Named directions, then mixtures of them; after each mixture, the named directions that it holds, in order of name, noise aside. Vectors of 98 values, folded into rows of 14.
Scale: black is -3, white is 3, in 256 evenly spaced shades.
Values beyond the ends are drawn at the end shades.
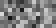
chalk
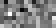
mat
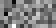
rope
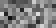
chalk, rope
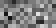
chalk, rope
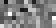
mat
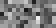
chalk, mat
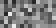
mat, rope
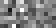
chalk, mat, rope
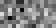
chalk, mat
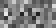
chalk, rope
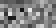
chalk, mat, rope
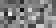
chalk, mat, rope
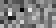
chalk, mat, rope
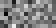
rope
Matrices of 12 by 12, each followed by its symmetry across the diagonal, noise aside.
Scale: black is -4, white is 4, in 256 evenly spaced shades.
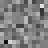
antisymmetric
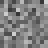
neither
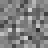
symmetric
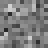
neither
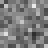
symmetric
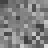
symmetric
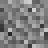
antisymmetric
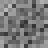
symmetric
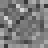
symmetric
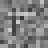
antisymmetric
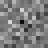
symmetric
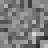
symmetric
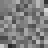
antisymmetric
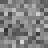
neither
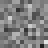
antisymmetric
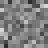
antisymmetric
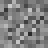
antisymmetric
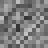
symmetric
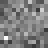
neither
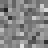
neither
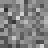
neither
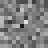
antisymmetric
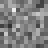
neither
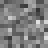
neither
